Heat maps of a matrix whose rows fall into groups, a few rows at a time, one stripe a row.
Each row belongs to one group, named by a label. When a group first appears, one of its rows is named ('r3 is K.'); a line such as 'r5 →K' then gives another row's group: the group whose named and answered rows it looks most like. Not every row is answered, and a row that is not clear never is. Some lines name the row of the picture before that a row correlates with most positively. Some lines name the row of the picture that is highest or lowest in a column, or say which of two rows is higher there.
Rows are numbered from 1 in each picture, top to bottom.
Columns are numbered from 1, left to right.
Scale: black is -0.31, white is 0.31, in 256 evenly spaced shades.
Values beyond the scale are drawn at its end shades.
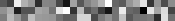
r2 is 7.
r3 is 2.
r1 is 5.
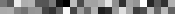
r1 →5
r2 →7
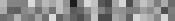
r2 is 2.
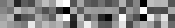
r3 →7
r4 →2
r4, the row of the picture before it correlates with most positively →1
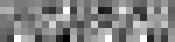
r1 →7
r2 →7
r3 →7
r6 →5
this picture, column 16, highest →6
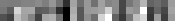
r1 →5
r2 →5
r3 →5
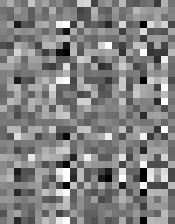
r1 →2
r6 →7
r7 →5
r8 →5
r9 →2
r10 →7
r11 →7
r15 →2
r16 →2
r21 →7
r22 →7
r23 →2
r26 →7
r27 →5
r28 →7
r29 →7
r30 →7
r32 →7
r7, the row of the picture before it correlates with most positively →3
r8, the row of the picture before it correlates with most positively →2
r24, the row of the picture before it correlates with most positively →2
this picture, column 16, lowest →26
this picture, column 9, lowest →8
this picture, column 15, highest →7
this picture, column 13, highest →23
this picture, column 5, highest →23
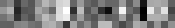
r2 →7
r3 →7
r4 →5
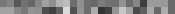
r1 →7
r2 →7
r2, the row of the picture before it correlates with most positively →2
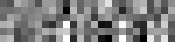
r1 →5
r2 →5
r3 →2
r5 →7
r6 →7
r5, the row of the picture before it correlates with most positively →1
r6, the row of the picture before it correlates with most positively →2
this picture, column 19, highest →4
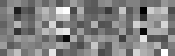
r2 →7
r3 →7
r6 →5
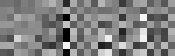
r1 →5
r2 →7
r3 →5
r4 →7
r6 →5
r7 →7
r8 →5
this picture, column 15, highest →8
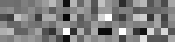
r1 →5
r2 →2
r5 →7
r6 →5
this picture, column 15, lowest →5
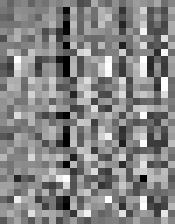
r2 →5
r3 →5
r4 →5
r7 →5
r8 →2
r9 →5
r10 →5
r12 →2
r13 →2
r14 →2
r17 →5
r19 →5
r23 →2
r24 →5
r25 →2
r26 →7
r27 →7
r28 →2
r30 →5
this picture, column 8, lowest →27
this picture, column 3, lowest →26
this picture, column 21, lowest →26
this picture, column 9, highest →26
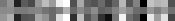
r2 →7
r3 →7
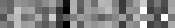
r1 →5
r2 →5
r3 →2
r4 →5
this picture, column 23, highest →1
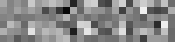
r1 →2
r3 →7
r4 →2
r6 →7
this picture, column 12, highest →4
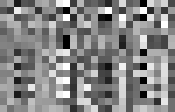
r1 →7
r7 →5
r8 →7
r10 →7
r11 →2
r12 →7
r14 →7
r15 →2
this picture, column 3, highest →2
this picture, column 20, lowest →3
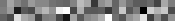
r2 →7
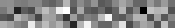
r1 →7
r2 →7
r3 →5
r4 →2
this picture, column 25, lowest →2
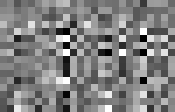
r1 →7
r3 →7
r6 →7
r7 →5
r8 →7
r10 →5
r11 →5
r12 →7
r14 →5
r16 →5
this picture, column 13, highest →4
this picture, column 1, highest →4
